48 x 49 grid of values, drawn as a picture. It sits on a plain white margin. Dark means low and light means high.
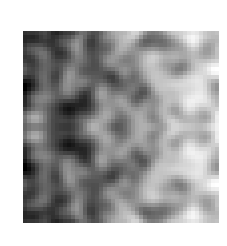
There is an overall slope up to the right. The texture is blotchy. No regular stripes run through it. No lone cell stands out from its neighbours. The top and bottom halves mirror each other.
